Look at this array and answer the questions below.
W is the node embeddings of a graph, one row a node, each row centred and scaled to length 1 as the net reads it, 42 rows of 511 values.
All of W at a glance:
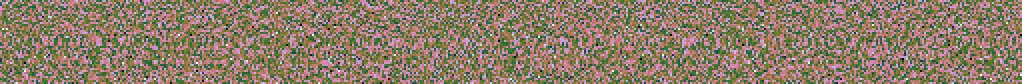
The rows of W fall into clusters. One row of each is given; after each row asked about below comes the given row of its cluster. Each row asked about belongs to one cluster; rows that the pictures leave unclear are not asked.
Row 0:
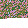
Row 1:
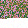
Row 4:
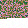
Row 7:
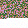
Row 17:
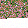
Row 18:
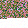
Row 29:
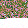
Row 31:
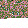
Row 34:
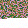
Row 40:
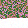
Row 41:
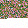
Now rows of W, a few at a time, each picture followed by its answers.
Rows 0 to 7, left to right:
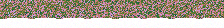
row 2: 29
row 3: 17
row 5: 40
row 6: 0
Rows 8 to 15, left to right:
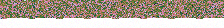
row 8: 40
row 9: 34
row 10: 41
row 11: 18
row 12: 29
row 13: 40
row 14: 1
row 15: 31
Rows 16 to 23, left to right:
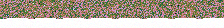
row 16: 0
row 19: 7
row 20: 7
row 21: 1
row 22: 1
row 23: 17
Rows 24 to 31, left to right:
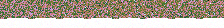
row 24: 31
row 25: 4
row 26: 0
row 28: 41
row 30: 31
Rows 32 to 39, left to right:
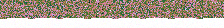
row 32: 4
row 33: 29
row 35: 31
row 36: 40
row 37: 17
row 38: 18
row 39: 34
